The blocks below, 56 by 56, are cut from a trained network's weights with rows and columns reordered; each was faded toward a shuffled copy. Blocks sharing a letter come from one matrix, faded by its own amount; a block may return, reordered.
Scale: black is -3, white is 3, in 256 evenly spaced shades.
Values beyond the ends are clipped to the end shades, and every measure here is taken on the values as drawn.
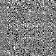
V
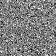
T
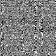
V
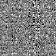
V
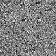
T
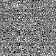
V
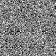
T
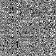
V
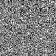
T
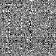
V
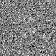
T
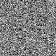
T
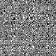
V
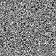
T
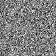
T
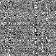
V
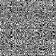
V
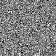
T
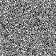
T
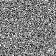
T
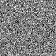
T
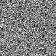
T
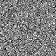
T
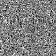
T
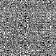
V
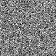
T
